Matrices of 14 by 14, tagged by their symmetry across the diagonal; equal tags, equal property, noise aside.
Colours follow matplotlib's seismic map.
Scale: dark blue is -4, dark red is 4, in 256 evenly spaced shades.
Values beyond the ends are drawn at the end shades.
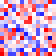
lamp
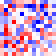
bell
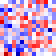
lamp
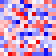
lamp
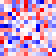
bell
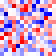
bell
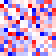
bell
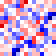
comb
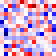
bell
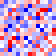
comb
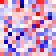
lamp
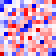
comb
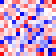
comb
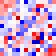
comb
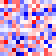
lamp
